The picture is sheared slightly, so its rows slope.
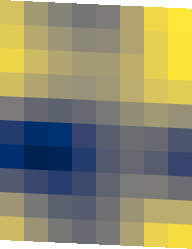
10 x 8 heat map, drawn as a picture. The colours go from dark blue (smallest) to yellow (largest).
The middle left is the ninth with the lowest average. No lone cell stands out from its neighbours. The top right is the ninth with the highest average. The top middle is the smoothest part. No regular stripes run through it.
